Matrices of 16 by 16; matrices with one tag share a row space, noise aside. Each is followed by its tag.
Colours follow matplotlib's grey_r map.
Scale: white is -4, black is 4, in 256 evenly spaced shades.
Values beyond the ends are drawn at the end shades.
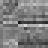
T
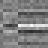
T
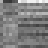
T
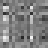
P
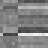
T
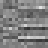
T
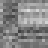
T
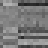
T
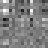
P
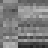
T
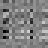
P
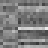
T
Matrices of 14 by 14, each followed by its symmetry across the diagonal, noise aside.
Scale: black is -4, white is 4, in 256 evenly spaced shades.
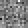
antisymmetric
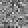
neither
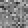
neither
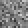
antisymmetric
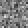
antisymmetric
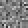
antisymmetric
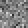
neither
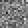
neither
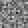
antisymmetric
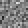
antisymmetric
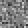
antisymmetric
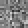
antisymmetric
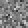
antisymmetric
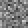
neither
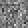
neither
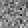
neither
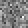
neither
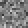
neither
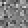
antisymmetric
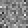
neither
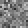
antisymmetric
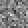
antisymmetric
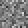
neither
